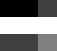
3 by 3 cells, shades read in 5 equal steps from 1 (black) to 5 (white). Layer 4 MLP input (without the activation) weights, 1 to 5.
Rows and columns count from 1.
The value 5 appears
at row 2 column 1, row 2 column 2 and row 2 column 3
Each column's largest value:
5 5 5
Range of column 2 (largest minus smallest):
4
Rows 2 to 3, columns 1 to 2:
5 5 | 2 2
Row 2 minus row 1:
4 4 3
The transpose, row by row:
1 5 2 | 1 5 2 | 2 5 3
